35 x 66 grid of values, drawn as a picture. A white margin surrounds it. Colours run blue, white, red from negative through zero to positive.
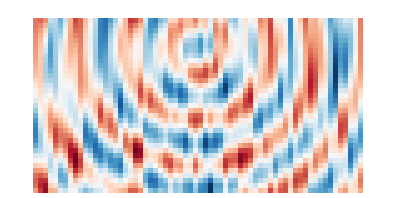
Ninth with the lowest average: bottom middle. Average level on the scale: 50%. Rings: centred on the top middle. Slope: none.
